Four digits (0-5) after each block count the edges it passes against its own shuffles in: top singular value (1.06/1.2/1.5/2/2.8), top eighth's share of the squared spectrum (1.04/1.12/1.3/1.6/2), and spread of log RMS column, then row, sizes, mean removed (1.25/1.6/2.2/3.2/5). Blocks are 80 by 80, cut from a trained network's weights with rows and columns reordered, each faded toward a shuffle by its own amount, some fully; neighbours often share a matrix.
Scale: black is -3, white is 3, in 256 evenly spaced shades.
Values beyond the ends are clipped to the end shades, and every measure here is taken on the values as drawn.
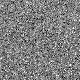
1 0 0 0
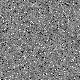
0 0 0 0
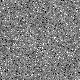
0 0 0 0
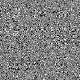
3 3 1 2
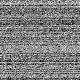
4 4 2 2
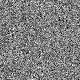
0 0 0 0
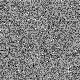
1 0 0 0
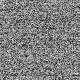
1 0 0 0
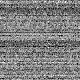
4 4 1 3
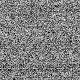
2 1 0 0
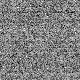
2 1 0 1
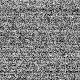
3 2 0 0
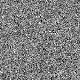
2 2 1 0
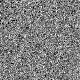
2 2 0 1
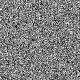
2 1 0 0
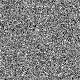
1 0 0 0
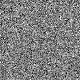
2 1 0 0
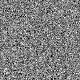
2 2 0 1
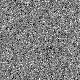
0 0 0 0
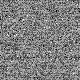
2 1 0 0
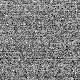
2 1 0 0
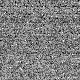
2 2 0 0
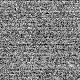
3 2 0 1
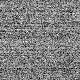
3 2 0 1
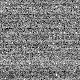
3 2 0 1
